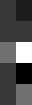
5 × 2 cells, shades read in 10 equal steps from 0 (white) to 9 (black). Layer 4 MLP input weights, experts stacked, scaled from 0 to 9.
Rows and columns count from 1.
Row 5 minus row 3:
2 5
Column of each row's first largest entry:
2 1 1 2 1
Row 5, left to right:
7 5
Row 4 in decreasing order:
9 7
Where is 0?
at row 3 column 2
